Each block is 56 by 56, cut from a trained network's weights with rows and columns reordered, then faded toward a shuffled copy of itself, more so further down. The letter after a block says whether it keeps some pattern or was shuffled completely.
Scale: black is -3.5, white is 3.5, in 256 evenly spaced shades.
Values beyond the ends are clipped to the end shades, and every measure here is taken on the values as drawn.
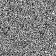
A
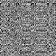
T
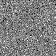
A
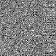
T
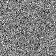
A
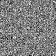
T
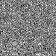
T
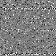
T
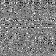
T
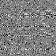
T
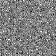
T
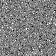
A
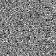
T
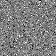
A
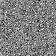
A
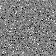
A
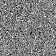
A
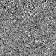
T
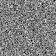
A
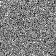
A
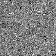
T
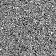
A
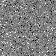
A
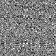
T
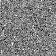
T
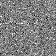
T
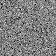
A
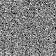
T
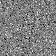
A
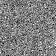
A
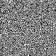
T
